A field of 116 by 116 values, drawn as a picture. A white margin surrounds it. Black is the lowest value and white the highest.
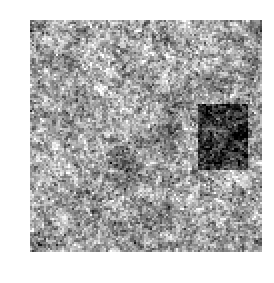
In the middle right lies a patch that is lower than the rest. The ninth with the lowest average is the middle right. There are no regular stripes. The field is mottled with small blotches. The halves do not mirror each other.
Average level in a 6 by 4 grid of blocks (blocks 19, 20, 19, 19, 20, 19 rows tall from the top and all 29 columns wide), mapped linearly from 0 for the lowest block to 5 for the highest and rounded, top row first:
4554 | 4544 | 4530 | 5330 | 4445 | 4444
